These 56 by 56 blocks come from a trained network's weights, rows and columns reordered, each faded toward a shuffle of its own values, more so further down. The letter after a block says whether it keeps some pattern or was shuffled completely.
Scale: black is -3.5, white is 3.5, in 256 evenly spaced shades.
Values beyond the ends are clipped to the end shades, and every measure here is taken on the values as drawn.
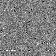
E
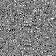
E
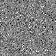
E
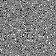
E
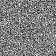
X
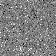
X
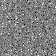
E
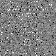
E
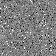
X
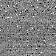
E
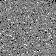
X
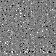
E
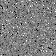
X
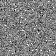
E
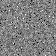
X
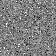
X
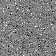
X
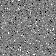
X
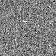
E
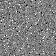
X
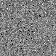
X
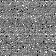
E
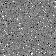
X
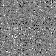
E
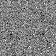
E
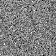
E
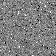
X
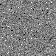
X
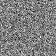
X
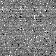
E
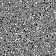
X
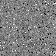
E
